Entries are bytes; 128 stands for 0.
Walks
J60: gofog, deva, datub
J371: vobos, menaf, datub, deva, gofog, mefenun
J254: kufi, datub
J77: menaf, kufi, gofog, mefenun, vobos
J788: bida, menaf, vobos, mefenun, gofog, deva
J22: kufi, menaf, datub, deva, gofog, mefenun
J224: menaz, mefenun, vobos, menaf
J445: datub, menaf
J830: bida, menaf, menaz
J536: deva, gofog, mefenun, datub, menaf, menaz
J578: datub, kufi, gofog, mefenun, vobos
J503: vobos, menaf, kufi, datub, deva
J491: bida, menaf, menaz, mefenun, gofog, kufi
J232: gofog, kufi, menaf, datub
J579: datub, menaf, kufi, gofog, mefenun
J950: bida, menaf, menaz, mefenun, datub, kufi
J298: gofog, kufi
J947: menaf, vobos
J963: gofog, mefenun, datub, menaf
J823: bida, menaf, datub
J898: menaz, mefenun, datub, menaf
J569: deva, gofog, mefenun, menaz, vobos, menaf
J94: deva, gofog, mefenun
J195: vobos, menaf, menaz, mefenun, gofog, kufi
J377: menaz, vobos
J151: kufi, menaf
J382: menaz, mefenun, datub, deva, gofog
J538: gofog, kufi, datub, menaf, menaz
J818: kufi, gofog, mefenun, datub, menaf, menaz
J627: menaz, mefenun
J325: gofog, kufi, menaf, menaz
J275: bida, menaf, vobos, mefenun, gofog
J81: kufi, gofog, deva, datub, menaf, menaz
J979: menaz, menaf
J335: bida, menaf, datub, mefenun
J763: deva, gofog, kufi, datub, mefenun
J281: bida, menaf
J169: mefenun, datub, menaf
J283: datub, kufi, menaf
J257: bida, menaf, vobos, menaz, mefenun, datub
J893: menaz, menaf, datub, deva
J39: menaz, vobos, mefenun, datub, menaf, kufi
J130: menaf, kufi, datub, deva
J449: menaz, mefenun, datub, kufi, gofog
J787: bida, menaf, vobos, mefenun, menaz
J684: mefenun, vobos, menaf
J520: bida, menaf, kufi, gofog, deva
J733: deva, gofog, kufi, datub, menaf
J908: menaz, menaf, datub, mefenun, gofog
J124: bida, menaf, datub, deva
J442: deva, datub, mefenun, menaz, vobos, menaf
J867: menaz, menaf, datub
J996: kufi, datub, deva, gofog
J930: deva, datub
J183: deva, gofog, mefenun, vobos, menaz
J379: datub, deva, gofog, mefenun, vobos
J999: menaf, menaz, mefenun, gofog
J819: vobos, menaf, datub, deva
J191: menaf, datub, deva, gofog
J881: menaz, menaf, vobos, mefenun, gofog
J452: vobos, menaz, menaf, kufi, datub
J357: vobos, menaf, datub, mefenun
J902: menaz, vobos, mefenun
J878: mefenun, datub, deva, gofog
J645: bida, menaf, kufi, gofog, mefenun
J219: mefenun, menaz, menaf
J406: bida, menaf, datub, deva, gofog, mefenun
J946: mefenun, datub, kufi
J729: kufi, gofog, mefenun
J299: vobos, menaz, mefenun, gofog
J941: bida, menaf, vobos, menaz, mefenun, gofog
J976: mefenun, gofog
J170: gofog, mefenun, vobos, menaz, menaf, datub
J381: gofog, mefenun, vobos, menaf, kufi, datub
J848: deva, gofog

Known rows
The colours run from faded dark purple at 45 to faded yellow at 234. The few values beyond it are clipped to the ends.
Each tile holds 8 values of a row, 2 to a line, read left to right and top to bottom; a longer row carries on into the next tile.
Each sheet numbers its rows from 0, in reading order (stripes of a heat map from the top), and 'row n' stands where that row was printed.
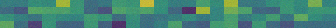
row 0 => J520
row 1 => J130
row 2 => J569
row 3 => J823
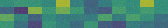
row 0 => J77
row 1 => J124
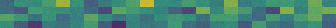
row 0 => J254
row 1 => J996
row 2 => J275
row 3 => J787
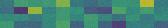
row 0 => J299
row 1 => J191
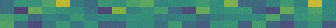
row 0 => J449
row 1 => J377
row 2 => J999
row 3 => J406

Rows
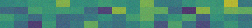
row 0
J151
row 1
J941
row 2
J39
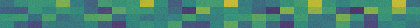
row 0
J445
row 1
J946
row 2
J382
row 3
J503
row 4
J381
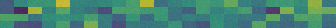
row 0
J379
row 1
J538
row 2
J979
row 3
J257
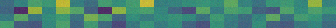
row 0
J442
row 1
J578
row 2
J947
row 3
J335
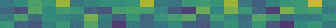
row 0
J898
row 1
J232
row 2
J357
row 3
J763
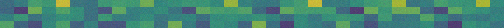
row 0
J536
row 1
J627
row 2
J491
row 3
J81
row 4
J452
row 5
J729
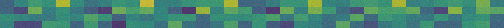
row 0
J94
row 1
J22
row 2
J170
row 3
J819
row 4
J950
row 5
J224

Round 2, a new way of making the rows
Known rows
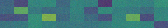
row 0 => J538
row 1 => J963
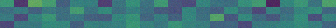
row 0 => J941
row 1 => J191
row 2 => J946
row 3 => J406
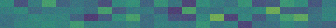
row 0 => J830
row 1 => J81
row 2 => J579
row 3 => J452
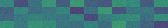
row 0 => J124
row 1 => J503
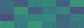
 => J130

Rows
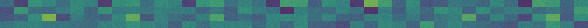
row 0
J818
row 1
J908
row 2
J999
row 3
J442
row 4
J569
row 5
J254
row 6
J170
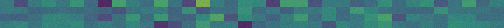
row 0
J848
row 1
J379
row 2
J77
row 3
J257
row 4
J445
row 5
J281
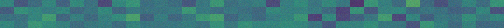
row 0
J823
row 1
J898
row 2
J867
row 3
J169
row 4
J22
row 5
J930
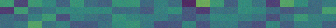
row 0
J645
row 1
J947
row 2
J183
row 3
J299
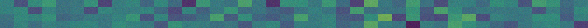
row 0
J219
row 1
J335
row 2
J763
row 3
J382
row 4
J381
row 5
J232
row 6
J684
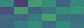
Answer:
J491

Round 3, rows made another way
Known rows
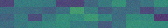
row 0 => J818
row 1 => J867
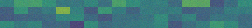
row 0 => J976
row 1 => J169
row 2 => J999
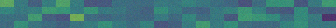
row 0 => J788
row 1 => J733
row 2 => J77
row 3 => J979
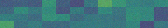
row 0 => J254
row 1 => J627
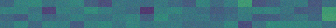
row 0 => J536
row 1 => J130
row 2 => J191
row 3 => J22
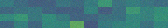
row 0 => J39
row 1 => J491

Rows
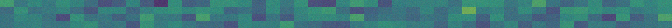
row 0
J684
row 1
J578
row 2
J124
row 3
J729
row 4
J881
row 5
J281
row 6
J963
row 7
J406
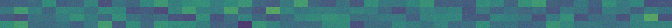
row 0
J763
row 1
J442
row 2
J94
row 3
J946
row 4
J445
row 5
J371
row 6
J908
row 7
J449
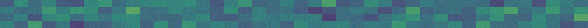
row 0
J298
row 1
J830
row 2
J569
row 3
J893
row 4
J579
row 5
J381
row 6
J520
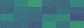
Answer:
J898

